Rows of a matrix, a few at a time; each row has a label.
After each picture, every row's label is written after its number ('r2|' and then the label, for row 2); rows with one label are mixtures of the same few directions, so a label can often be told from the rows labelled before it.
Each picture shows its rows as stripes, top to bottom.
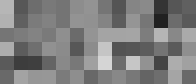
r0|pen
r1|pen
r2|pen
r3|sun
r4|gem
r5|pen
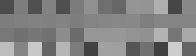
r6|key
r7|pen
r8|pen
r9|key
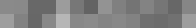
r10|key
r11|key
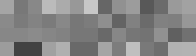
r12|key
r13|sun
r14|gem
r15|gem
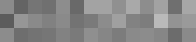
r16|pen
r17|pen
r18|pen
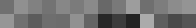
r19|sun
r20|pen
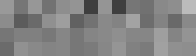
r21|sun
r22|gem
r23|pen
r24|pen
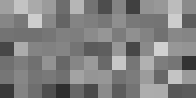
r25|gem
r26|key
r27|gem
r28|pen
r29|sun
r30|gem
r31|key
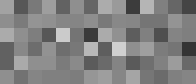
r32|sun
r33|key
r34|key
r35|sun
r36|pen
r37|pen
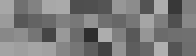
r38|gem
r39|pen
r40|key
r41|gem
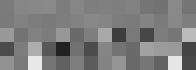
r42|pen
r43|gem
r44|sun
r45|key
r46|key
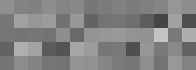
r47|gem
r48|pen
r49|pen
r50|gem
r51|gem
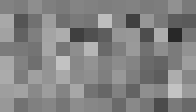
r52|key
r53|sun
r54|gem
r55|key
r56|key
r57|key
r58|gem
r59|pen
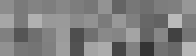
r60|sun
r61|key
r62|gem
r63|sun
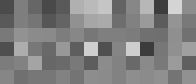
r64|gem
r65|gem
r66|pen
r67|sun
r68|key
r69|pen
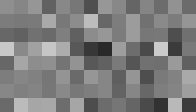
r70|key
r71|key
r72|gem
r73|gem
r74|pen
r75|sun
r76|sun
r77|pen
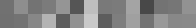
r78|sun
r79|key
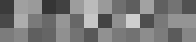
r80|gem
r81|sun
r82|key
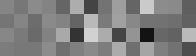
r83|sun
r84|sun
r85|sun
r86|sun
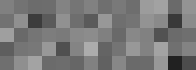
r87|pen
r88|key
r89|pen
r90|key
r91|gem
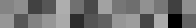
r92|key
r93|gem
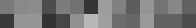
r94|key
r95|gem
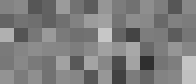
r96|key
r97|gem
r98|sun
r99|pen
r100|sun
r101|sun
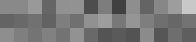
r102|sun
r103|gem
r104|pen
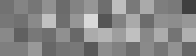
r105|sun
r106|key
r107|pen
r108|key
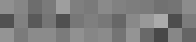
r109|key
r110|key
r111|pen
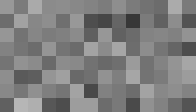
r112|key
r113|pen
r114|sun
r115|sun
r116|sun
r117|gem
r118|sun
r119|gem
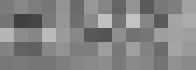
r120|sun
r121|gem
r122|gem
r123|gem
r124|gem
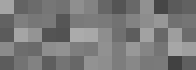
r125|pen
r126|key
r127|gem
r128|gem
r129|gem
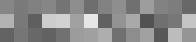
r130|sun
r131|key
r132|gem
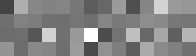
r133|pen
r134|key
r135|key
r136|sun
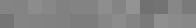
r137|pen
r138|pen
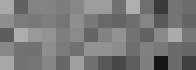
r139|pen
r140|pen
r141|pen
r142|sun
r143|pen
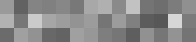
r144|pen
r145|key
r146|gem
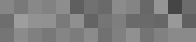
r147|gem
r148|pen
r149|sun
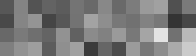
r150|key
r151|gem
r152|pen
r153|sun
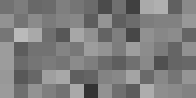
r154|pen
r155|sun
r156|gem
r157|pen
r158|pen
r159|gem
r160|sun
